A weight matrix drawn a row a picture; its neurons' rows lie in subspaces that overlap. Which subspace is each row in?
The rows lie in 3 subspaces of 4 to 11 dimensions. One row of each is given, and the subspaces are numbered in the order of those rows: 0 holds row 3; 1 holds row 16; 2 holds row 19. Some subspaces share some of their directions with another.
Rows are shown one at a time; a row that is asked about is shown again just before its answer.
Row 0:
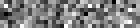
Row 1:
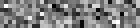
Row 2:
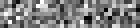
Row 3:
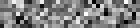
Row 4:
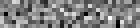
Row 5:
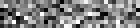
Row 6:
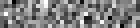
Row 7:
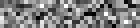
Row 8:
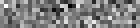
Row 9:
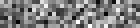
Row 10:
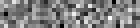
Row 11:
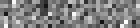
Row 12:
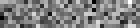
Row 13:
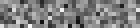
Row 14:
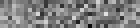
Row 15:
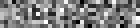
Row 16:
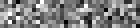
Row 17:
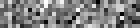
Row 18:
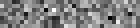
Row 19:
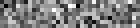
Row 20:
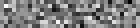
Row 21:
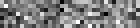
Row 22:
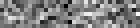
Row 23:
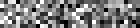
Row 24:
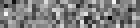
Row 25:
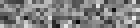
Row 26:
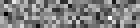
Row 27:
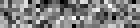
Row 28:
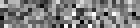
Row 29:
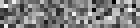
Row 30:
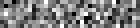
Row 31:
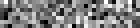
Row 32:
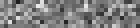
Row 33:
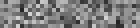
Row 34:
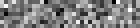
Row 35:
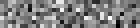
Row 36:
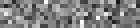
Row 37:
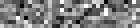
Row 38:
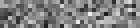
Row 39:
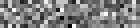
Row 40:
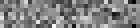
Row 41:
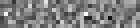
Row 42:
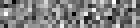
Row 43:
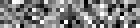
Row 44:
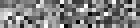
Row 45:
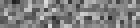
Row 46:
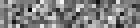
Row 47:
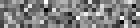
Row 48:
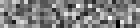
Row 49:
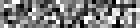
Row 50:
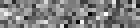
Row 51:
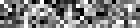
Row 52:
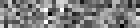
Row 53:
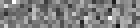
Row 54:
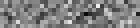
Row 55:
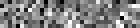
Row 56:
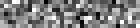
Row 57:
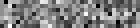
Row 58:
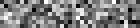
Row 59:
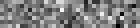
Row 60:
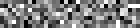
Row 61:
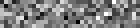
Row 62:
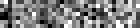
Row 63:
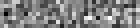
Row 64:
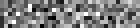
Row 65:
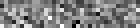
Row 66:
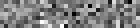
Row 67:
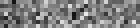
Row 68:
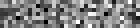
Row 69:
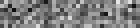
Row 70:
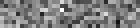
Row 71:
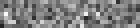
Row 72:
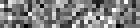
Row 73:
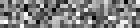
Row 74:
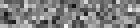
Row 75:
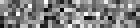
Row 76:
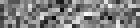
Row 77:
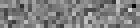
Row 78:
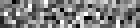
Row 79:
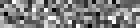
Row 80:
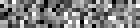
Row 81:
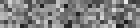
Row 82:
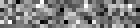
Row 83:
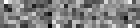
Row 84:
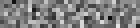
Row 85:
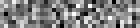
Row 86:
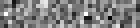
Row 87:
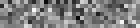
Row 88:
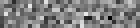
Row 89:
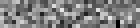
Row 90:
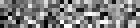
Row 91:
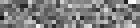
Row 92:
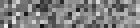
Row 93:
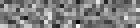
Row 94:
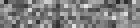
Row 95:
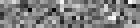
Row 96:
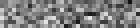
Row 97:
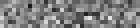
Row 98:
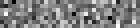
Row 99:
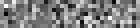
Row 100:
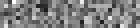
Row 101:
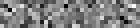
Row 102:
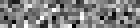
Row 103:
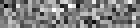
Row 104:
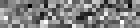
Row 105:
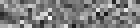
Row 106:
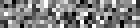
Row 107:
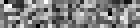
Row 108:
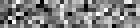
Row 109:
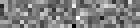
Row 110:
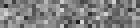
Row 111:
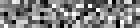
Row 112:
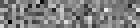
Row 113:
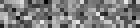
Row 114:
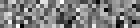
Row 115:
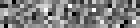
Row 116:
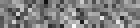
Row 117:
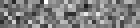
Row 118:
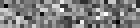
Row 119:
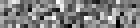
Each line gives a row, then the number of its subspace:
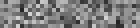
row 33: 1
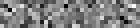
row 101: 0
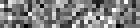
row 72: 0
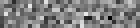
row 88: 2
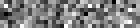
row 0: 0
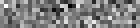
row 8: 2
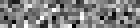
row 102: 0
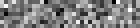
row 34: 1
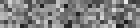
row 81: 0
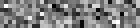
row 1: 2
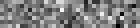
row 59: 1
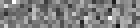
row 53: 1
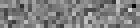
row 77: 0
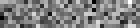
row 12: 0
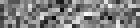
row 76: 0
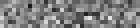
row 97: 2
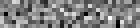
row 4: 2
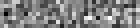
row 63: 1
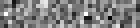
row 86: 1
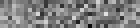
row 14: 1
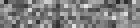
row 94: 0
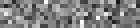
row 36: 2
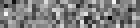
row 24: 2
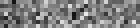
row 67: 1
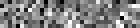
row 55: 0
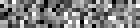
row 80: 0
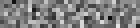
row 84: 1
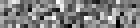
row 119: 0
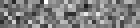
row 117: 1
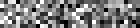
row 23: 1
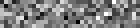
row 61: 0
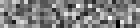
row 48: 2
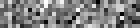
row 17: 1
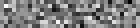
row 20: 2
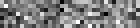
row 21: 2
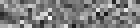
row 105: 0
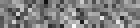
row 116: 0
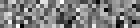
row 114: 1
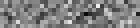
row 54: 0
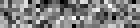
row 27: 0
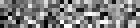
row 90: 1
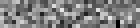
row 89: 2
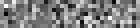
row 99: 2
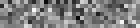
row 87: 1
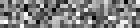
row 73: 0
